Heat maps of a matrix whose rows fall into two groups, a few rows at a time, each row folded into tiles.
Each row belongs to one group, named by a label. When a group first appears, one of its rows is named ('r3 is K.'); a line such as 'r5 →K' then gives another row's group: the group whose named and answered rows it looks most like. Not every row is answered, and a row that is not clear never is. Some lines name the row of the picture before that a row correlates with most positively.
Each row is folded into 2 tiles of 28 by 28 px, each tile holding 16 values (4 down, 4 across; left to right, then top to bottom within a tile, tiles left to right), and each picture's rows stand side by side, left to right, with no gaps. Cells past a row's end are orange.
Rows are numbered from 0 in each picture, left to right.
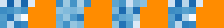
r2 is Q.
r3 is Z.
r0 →Z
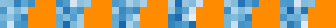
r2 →Q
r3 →Z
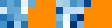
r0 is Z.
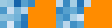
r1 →Z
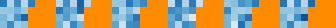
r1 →Z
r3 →Z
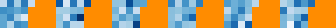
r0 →Z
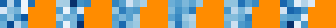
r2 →Q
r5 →Q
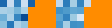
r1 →Z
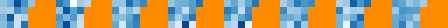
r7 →Q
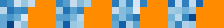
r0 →Q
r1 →Q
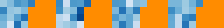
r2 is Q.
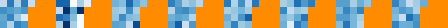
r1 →Q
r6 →Q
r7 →Q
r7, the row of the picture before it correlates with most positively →3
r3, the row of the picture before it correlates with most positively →2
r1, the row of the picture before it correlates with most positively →2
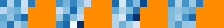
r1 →Q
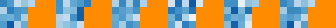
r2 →Z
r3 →Z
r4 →Q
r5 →Q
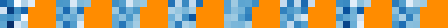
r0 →Q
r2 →Q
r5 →Z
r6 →Q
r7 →Q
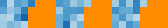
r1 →Q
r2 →Z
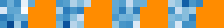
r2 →Q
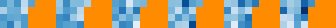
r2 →Q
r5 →Z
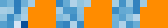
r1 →Q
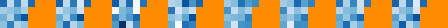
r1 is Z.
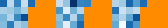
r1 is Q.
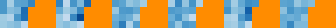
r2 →Q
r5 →Q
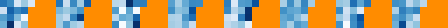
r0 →Q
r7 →Q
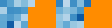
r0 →Q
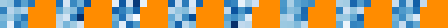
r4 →Q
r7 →Z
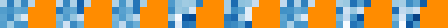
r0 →Z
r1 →Z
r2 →Z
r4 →Z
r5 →Z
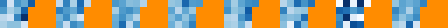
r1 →Z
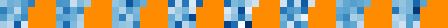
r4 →Q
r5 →Z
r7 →Z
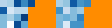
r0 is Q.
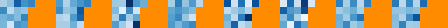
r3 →Z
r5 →Z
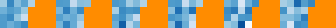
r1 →Q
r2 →Q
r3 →Q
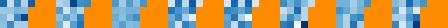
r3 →Z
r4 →Z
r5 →Q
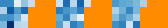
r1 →Z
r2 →Q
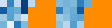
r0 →Z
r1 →Z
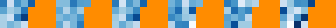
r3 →Q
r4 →Q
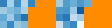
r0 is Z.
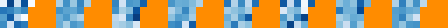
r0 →Z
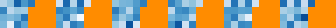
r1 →Z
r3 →Q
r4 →Z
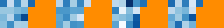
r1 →Z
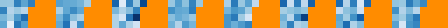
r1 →Q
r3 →Z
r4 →Z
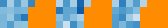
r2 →Z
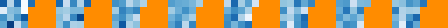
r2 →Q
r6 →Q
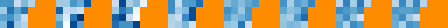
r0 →Q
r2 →Z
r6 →Z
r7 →Z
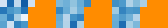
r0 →Z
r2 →Q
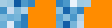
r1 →Q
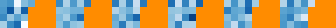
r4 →Z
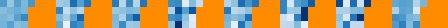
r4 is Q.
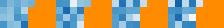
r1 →Q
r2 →Z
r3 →Z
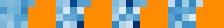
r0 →Z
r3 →Z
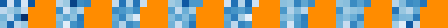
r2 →Z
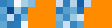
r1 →Z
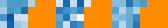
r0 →Q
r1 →Z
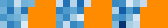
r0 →Q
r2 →Q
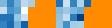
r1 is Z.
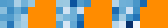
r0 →Q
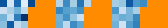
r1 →Z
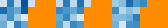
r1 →Z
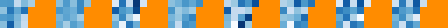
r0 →Q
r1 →Z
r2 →Z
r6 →Z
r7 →Z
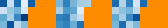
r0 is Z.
